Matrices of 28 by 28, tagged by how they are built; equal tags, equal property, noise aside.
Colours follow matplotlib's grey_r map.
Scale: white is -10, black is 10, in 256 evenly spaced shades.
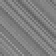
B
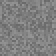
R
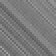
B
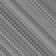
B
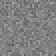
R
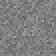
R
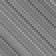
B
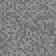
R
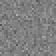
R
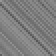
B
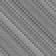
B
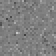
R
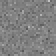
R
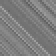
B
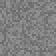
R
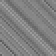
B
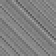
B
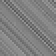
B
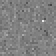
R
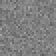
R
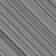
B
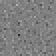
R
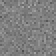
R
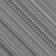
B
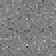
R
